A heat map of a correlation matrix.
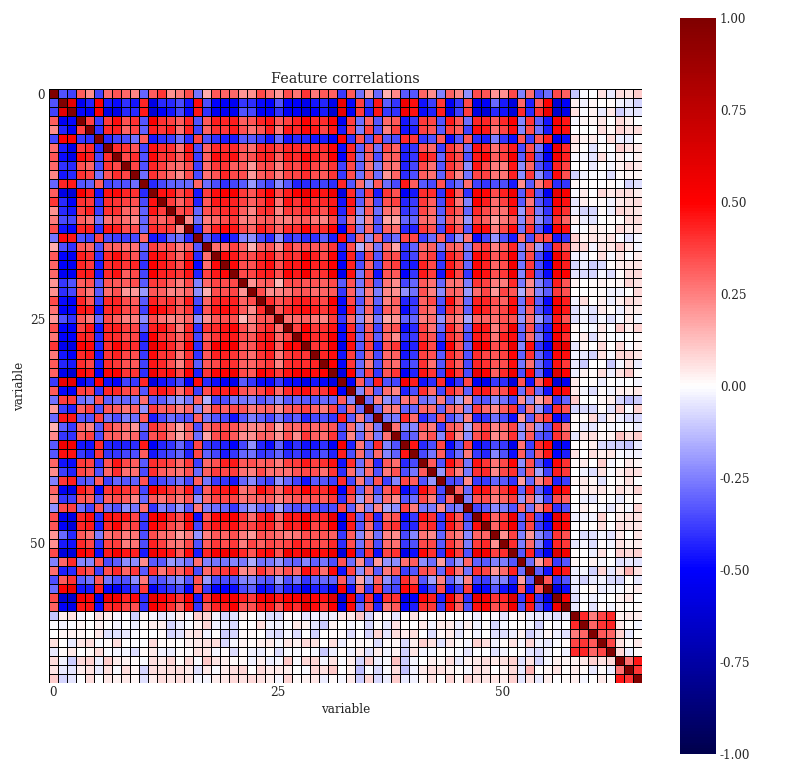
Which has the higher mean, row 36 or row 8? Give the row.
8
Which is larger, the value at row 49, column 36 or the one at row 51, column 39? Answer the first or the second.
the first
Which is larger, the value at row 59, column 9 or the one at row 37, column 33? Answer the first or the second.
the second
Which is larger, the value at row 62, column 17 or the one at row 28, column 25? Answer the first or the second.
the second
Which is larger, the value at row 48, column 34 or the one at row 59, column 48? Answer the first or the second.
the second
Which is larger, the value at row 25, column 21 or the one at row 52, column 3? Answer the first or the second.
the first
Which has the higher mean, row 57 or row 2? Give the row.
57
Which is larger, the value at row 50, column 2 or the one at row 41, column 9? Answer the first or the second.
the second
